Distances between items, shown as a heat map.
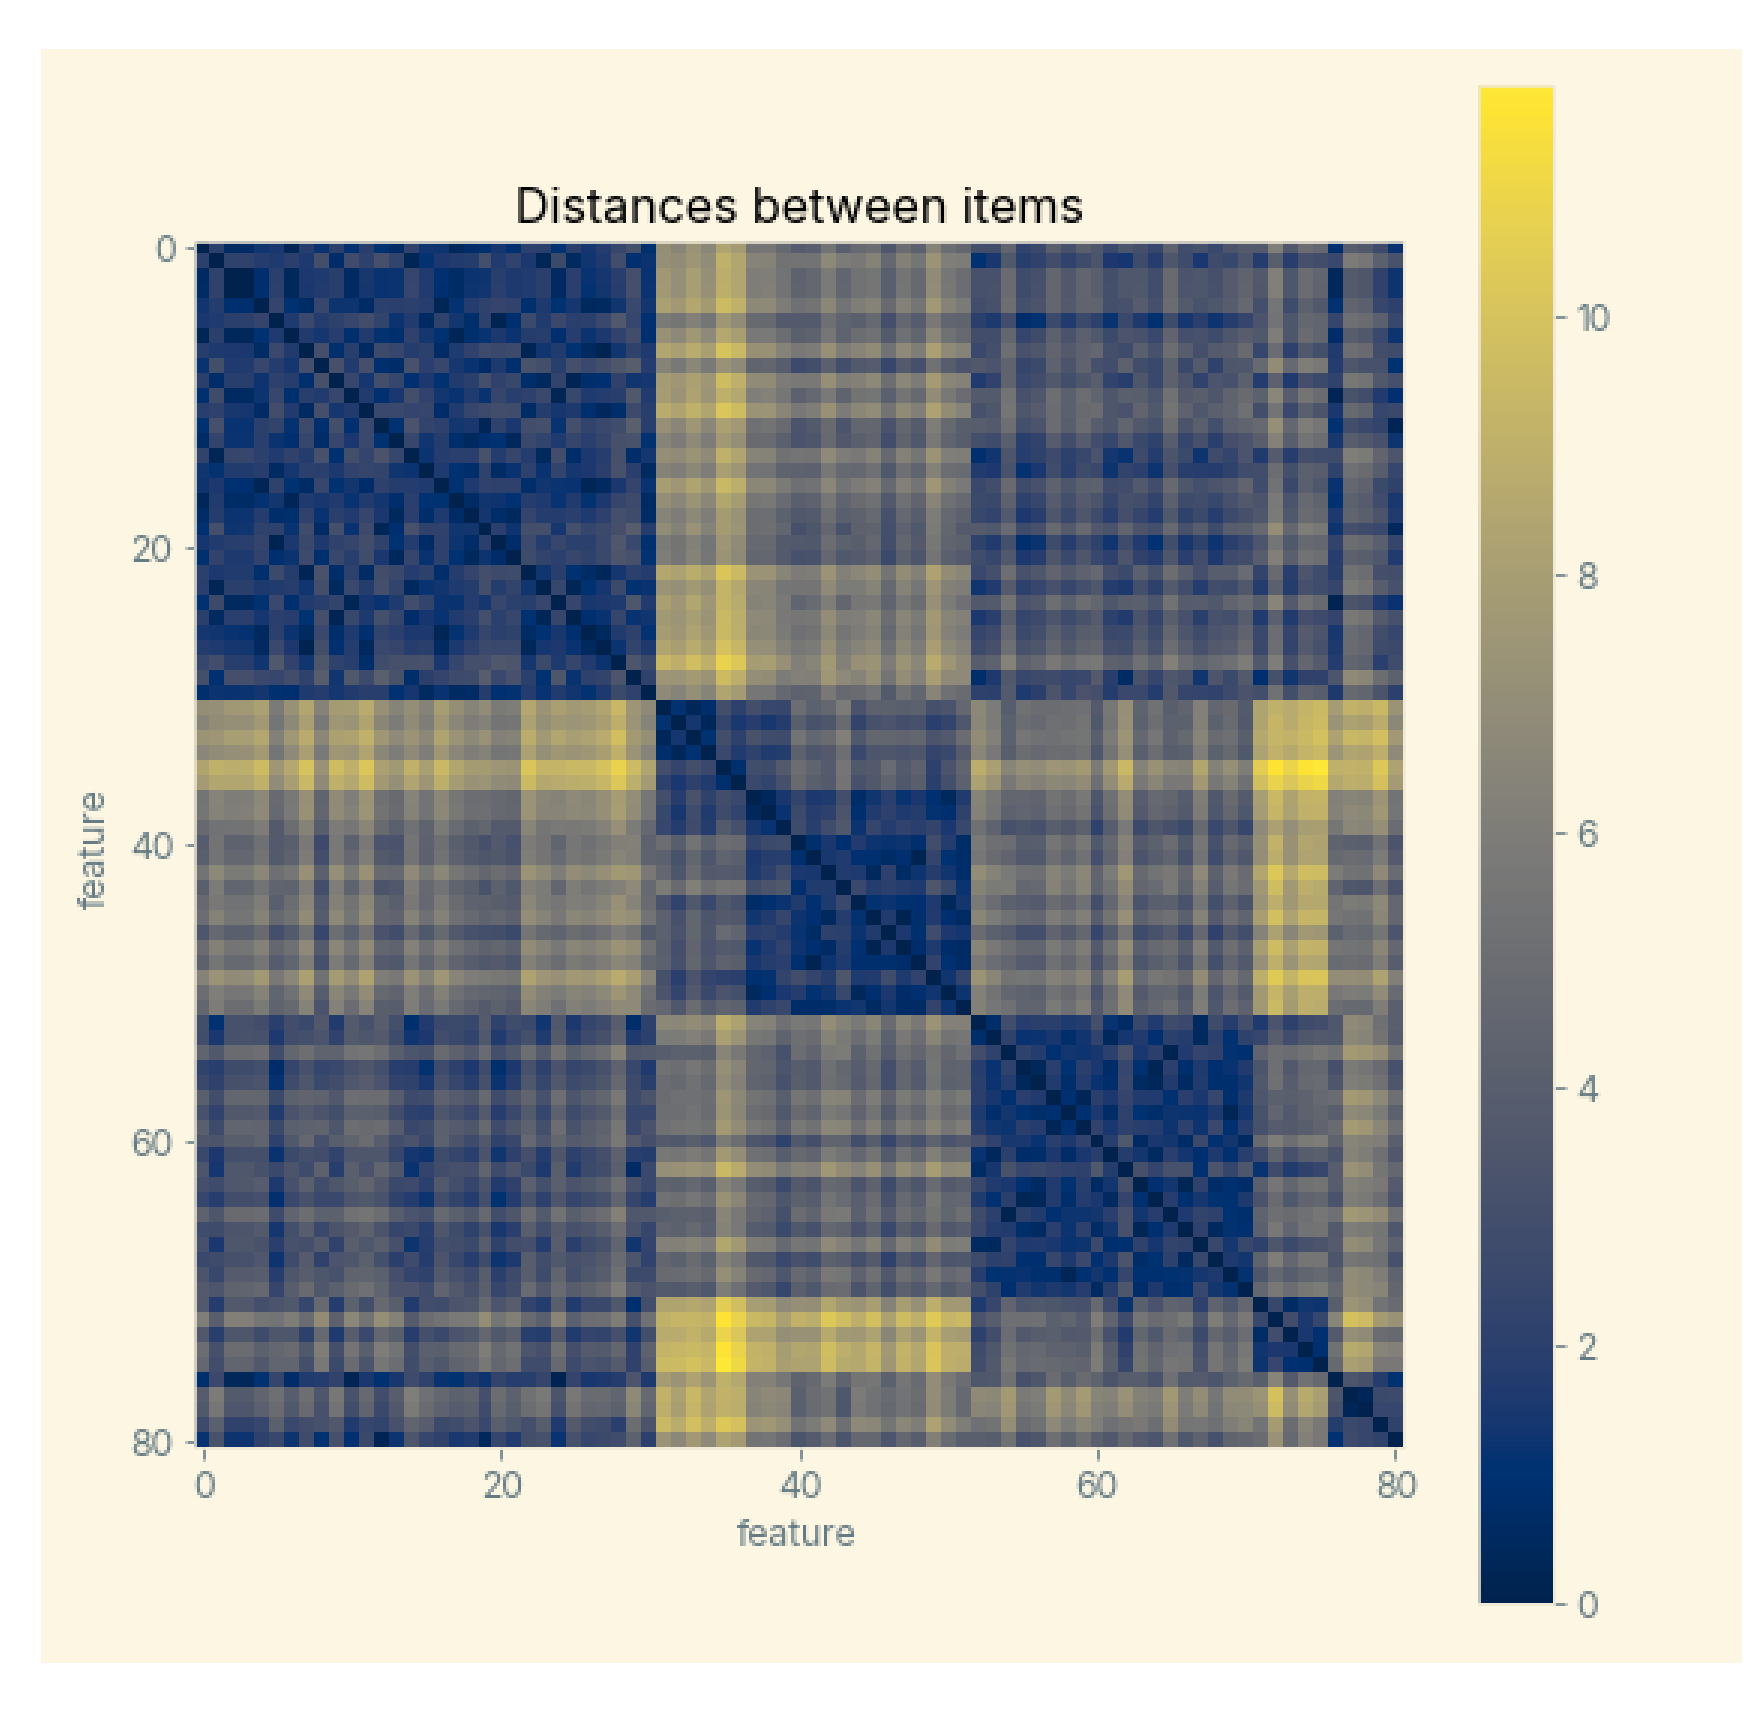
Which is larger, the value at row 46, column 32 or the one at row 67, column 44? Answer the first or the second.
the second
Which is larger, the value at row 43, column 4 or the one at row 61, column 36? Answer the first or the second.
the second
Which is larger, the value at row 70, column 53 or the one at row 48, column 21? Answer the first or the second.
the second
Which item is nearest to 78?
77
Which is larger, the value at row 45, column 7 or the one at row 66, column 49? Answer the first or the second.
the first
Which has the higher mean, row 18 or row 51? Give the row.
51
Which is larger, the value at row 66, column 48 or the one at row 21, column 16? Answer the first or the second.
the first
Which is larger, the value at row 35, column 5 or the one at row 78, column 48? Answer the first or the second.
the first
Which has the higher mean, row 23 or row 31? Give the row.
31
